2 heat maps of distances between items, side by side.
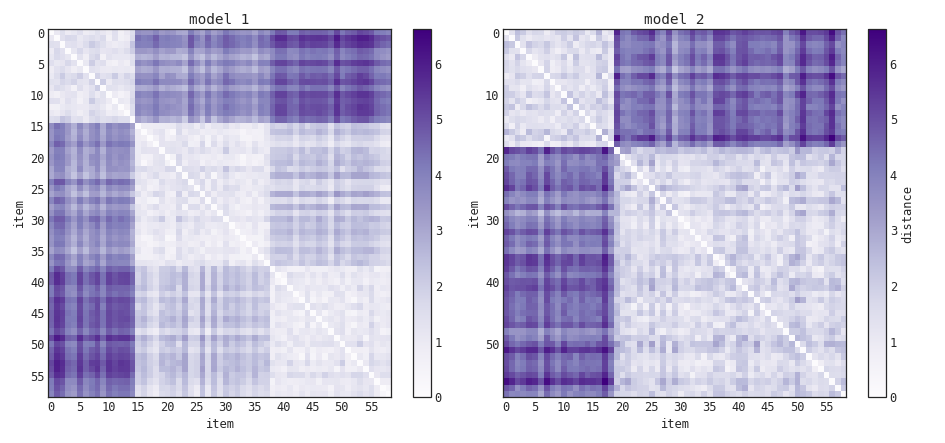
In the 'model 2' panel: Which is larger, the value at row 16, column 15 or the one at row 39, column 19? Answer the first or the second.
the second
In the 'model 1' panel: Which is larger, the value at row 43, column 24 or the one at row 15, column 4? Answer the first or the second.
the second
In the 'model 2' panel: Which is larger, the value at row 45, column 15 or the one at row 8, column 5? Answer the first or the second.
the first
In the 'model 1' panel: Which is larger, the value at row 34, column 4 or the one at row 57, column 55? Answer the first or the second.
the first
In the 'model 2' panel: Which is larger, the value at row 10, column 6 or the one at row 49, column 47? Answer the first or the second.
the second
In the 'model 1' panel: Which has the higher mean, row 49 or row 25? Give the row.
49
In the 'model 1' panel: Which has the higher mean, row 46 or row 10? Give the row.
10
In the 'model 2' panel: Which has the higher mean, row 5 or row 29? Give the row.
5
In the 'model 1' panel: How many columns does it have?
59
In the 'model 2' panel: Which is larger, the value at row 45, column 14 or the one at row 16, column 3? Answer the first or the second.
the first
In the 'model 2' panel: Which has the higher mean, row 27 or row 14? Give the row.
14
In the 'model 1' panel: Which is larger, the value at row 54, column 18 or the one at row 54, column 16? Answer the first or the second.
the second
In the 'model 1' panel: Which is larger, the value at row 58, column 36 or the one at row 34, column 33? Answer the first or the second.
the first
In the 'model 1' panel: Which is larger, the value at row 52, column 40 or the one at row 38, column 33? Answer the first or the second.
the second
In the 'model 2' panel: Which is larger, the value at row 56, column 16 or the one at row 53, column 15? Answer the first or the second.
the first
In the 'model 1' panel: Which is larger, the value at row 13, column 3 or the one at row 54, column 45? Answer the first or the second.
the first
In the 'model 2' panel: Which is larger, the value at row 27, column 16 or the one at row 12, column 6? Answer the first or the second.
the first
